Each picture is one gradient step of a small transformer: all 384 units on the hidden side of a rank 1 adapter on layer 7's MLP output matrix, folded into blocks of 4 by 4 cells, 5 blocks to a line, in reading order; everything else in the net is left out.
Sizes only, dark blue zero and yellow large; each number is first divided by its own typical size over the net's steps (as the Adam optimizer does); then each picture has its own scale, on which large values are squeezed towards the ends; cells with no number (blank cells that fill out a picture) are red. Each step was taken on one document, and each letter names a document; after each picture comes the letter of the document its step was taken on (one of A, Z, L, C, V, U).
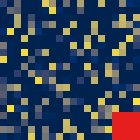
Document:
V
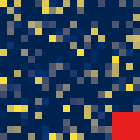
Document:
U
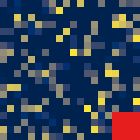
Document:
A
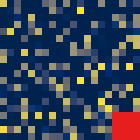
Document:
V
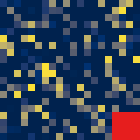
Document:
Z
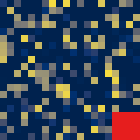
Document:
Z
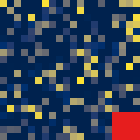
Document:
A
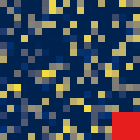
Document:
A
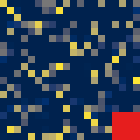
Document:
U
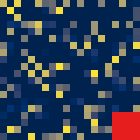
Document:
U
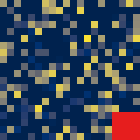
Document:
A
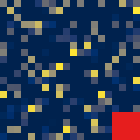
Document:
U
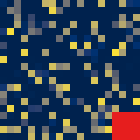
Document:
V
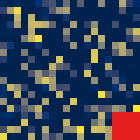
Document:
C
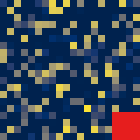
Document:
A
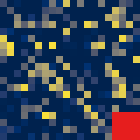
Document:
Z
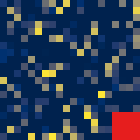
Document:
U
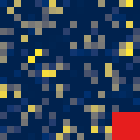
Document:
A
